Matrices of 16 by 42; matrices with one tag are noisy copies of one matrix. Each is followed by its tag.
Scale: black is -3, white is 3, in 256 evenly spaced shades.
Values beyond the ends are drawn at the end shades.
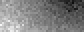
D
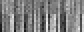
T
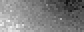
D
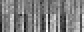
T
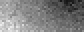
D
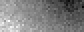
D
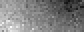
D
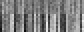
T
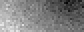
D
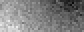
D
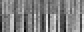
T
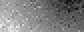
D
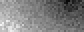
D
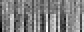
T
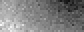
D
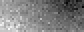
D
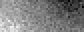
D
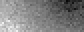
D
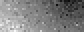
D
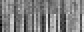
T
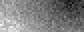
D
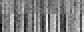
T
